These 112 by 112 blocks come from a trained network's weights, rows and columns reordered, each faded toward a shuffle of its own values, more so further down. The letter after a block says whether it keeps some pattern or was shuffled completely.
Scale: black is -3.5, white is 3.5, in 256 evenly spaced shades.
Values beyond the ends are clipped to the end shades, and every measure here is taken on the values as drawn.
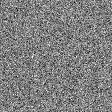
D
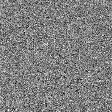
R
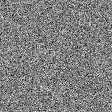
D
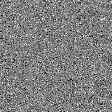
R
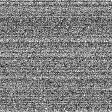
R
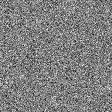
D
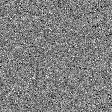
D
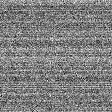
R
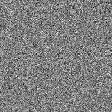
R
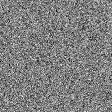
R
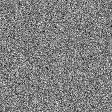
D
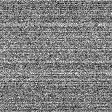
R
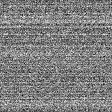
R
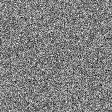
D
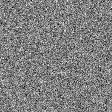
D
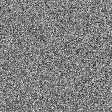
D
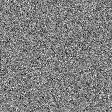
D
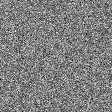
D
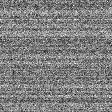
R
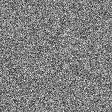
D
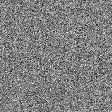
R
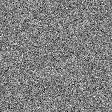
D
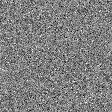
D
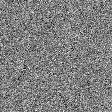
D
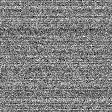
R
